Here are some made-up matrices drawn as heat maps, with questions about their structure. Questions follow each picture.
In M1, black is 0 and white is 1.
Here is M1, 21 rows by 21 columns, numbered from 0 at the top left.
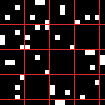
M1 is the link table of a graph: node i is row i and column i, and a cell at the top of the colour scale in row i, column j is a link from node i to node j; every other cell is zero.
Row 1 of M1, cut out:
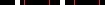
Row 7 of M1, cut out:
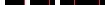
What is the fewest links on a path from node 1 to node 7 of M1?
4
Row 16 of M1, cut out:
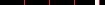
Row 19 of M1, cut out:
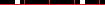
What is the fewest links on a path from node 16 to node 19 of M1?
1
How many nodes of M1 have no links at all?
0
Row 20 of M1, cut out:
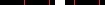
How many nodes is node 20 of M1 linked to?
2
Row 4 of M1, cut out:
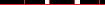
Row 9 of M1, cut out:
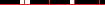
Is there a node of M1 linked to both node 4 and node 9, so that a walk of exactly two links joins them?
no
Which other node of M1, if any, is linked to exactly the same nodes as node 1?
none
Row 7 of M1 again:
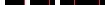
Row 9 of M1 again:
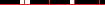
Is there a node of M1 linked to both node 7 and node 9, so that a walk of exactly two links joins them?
yes
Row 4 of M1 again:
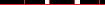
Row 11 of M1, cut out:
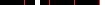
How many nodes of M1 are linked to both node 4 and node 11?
0
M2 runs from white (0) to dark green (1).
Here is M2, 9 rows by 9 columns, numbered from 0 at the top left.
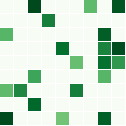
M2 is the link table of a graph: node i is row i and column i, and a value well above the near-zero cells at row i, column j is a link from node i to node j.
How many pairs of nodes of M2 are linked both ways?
5
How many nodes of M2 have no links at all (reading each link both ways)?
0
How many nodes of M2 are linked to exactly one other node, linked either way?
0
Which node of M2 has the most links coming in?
node 7
